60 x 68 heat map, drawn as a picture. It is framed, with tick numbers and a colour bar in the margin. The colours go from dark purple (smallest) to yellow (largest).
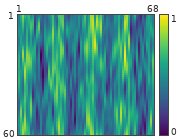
Streaks run downward. Upright stripes repeat 4 times across the table. The values follow a bell shape.
